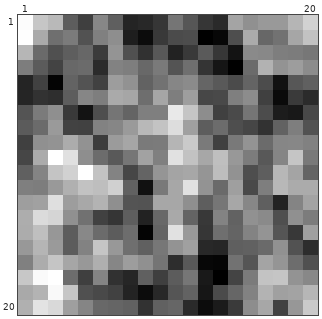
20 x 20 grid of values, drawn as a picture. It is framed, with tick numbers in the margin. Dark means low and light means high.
There are no regular stripes. The field is mottled with small blotches. The values follow a bell shape. The ninth with the lowest average is the bottom middle.
